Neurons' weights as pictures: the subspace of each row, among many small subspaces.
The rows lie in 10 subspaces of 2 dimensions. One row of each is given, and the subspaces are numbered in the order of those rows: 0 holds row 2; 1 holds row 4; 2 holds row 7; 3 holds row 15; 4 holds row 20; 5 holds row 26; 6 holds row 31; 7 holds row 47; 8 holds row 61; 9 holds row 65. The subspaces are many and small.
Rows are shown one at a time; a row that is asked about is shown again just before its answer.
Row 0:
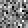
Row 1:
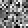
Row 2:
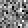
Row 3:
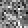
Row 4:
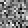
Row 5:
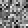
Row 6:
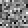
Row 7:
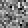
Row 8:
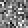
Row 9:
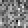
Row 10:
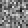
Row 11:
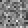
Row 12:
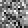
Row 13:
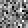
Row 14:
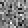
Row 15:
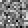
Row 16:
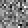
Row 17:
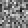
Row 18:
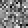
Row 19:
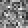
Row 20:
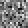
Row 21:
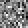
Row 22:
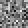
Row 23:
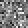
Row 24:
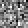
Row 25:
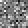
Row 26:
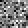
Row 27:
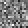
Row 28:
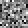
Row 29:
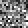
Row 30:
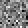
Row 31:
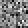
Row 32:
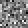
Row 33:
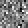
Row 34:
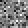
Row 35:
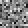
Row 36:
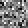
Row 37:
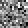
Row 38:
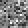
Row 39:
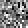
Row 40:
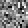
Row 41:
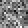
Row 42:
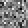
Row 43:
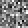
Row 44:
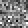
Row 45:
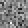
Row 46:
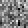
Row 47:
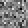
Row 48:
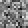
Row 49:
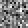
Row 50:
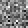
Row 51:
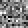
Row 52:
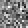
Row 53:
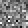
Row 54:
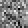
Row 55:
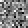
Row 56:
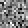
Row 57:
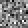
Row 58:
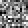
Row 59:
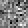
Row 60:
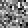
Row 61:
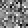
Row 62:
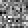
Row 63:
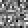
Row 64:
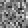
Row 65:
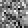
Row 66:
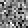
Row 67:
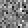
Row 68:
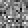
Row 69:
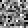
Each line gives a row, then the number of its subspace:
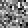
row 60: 2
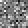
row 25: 5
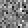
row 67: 0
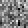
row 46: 9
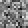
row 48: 3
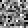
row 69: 3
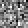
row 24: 3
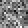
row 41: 9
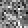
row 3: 9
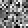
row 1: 8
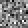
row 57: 6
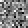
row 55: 5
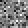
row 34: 5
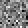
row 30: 4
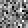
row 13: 0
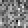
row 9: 9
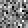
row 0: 0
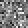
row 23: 5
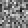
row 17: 8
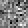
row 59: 5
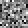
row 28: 6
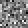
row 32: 6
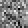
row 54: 9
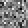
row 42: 7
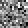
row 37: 2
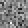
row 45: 1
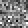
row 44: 4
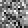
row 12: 9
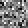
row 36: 7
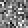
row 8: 1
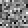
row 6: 6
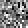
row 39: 2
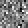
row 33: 0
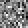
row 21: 4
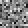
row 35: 6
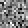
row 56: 1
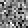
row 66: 1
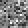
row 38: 5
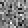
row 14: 1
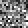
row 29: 4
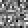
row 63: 3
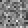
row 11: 3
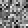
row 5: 8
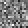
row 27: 1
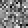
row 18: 8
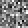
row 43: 6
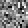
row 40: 2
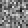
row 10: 8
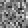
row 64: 4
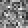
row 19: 3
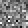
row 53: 4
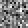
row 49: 8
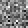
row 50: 2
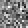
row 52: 2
